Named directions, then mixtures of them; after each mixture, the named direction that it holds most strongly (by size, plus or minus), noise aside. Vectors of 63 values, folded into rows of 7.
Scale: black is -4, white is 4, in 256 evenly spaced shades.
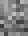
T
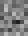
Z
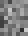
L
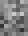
T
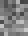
T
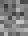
T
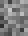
L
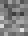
T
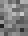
T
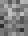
T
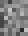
L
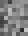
L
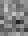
T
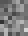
T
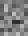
Z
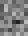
Z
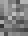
T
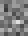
Z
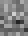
T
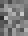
L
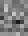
Z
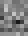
Z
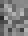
L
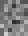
Z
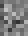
Z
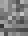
T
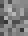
L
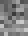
T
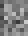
Z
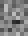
Z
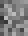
L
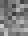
T
